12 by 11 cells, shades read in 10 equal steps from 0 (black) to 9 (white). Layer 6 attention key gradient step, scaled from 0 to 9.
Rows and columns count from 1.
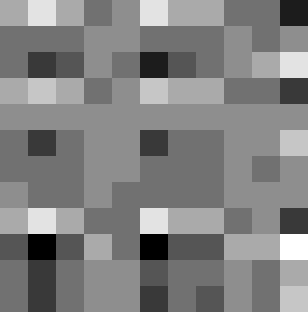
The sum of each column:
55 48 53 58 56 48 53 53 58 56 62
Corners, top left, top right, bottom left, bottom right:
6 1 4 7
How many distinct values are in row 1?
5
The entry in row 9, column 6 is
8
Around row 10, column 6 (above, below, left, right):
8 3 4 3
